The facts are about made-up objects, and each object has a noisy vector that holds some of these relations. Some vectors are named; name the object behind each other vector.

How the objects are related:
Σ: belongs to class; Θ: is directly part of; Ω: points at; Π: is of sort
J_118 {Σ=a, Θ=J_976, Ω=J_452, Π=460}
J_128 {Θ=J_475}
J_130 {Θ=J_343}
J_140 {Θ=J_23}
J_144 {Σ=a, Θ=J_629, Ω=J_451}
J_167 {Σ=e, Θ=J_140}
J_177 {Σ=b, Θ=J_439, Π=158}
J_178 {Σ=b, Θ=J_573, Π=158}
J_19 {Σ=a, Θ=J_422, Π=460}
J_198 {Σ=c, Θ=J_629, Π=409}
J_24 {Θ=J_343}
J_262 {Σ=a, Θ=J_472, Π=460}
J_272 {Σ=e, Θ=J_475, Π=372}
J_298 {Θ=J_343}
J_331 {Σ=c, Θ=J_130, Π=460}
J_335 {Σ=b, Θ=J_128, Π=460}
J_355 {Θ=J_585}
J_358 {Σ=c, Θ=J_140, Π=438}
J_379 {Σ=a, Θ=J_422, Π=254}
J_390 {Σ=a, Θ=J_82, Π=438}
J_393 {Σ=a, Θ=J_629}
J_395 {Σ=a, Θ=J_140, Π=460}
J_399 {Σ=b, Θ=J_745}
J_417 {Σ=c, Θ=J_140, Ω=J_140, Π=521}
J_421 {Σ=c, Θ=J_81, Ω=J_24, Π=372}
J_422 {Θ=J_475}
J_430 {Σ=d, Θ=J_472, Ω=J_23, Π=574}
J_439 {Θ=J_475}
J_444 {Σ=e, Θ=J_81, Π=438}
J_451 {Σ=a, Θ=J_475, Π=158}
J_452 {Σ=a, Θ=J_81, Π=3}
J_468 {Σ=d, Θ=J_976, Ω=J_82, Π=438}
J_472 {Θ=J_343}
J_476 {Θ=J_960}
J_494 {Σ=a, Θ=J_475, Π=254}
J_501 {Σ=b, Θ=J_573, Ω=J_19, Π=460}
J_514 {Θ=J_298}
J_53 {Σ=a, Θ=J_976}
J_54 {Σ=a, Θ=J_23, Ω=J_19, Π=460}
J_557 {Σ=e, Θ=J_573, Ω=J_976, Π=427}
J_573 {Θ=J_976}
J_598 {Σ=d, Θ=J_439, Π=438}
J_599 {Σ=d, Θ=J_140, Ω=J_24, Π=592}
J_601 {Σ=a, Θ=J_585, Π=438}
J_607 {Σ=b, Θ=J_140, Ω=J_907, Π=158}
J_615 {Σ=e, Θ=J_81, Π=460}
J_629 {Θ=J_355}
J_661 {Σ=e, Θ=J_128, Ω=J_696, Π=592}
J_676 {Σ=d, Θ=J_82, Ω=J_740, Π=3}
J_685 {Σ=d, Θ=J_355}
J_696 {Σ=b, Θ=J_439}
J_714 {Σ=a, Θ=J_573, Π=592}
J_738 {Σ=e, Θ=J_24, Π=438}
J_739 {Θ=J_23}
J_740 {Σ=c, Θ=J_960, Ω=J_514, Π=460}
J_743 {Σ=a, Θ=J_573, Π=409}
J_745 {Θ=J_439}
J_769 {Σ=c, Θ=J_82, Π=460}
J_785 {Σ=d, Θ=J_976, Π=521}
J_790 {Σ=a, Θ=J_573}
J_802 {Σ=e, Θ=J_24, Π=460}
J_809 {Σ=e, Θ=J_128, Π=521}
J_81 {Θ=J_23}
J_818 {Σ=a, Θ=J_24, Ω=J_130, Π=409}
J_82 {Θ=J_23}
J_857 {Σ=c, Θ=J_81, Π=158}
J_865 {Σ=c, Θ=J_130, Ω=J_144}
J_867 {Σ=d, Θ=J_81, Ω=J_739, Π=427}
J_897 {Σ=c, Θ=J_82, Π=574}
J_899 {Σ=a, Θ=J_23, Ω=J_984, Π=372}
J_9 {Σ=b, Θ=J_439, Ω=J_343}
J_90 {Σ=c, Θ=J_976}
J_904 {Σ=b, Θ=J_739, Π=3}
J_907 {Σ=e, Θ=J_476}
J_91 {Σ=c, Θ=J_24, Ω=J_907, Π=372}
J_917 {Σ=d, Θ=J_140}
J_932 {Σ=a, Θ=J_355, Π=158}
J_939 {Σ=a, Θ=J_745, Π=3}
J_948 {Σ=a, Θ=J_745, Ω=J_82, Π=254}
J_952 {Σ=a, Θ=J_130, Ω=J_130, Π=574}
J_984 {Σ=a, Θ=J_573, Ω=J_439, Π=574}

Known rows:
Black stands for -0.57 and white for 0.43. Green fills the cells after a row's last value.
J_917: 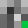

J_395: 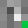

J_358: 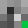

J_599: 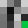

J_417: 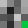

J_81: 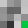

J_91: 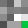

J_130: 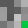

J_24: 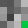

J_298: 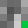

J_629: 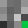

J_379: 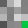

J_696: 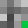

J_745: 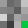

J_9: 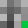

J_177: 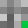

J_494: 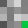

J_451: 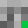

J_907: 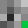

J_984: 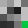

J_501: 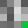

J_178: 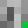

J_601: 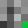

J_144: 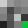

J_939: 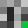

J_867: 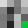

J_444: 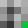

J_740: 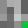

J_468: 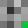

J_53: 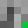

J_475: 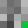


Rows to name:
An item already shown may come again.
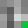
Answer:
J_54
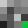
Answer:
J_144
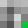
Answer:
J_857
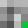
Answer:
J_857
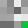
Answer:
J_421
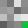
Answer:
J_272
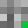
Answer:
J_177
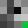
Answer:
J_430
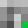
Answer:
J_857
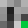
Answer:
J_714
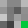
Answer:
J_439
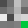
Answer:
J_19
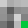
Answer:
J_857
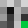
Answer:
J_452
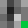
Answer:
J_818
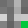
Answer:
J_335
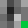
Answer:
J_818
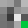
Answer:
J_607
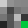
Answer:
J_144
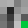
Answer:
J_557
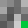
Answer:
J_514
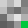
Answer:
J_899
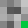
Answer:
J_82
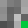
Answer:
J_585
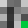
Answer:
J_661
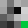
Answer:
J_897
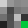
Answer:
J_144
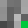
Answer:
J_585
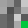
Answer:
J_140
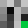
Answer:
J_904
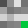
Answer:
J_948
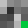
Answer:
J_865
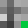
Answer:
J_598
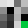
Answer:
J_676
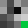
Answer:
J_430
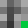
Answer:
J_809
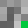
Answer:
J_976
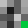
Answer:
J_417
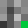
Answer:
J_601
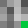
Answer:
J_118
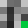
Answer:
J_661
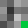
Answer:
J_738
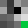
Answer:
J_952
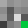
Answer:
J_932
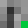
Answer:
J_785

